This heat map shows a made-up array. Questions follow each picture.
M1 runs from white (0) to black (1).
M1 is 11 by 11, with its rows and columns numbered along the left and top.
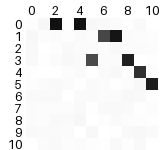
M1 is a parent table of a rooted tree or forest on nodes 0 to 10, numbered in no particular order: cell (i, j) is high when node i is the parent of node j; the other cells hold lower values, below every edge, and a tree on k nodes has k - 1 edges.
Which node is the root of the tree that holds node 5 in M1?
3
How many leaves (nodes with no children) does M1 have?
6
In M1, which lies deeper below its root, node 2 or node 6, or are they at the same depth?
the same depth
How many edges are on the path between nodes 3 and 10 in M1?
2
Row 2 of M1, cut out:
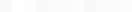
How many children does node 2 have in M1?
0
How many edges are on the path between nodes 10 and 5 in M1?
1
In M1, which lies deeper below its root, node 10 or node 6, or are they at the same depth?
node 10
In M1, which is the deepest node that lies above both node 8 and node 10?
3
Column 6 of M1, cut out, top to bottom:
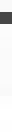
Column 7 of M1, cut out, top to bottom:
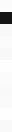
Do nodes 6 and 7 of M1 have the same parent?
yes
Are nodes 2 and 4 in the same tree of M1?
yes
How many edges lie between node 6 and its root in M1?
1
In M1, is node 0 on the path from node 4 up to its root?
yes
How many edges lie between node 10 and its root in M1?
2
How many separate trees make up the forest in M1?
3
